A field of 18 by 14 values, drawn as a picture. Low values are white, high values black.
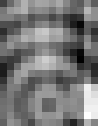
Ninth with the highest average: middle right. Odd patch: lower, in the bottom right. Ninth with the lowest average: bottom right. Rings: centred on the bottom middle.
